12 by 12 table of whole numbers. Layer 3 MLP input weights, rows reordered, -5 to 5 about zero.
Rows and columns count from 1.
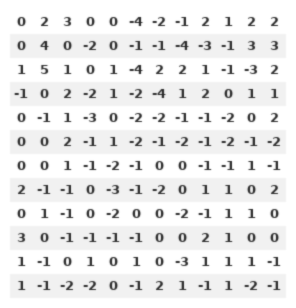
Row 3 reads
1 5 1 0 1 -4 2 2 1 -1 -3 2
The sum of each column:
7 8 5 -11 -5 -18 -8 -9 1 -1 3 7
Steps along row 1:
up up down same down up up up down up same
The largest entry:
5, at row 3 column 2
